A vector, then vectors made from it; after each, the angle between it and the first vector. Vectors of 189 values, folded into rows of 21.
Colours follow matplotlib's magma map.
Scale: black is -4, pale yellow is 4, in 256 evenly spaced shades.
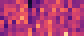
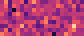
orthogonal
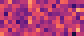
partly opposed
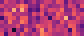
partly aligned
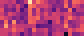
nearly opposite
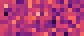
partly opposed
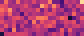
orthogonal
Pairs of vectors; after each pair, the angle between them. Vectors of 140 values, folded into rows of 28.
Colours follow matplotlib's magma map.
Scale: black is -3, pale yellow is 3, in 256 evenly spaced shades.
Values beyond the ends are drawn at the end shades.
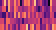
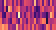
partly aligned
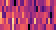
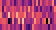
partly aligned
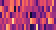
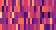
orthogonal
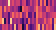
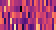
nearly parallel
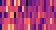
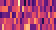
partly aligned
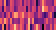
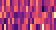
nearly opposite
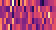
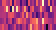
partly opposed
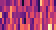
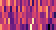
partly opposed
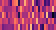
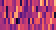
orthogonal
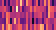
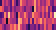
orthogonal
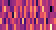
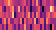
nearly opposite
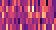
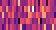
nearly parallel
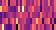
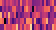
partly opposed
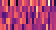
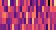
nearly opposite
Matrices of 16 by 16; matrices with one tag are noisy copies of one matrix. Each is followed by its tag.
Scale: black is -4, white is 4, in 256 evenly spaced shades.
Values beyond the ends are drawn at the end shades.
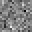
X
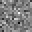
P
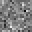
X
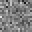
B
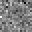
B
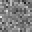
B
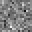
X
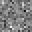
X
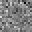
B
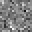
X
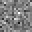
P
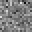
B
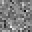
X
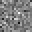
P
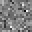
X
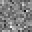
X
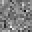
X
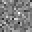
P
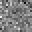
B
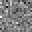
B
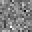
X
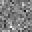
X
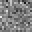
B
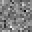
X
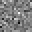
P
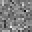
X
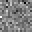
B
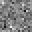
X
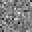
P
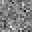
X
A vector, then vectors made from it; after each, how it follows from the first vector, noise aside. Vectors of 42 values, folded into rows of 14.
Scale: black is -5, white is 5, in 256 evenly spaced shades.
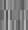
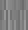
shrunk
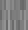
shrunk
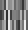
scaled up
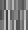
scaled up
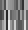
scaled up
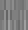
shrunk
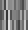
scaled up
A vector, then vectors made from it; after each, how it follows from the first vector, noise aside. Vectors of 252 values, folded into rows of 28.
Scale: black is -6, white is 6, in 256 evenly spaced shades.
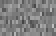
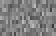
negated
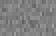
shrunk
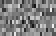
scaled up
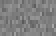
shrunk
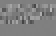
partly zeroed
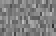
negated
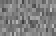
copied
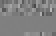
partly zeroed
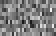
scaled up
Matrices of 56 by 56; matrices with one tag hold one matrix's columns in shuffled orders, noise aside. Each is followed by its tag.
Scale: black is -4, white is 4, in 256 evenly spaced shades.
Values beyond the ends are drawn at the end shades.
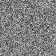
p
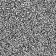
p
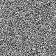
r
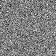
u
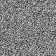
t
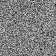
u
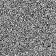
p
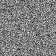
u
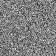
r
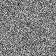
r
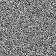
r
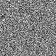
p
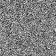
u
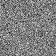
u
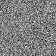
t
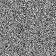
p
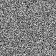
t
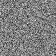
p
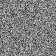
p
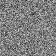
u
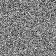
u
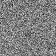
u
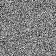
u
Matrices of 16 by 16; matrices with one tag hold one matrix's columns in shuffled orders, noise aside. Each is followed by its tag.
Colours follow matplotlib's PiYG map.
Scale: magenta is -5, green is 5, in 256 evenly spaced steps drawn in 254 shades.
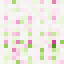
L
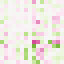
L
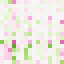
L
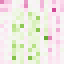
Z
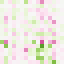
L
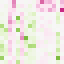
Z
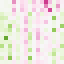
Z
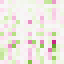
L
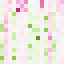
Z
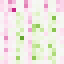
Z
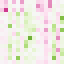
Z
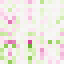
L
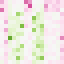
Z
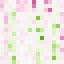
Z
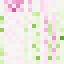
Z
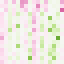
Z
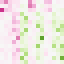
Z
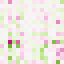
L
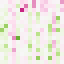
Z
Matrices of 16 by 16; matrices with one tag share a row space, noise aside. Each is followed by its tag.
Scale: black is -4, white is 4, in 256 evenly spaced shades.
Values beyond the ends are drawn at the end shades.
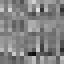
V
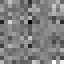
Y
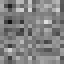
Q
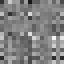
Y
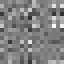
Y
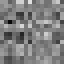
Q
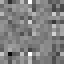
Y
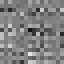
V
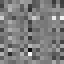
Y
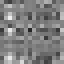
Q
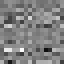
Q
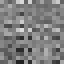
Q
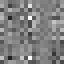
Y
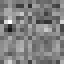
Q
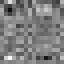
Q
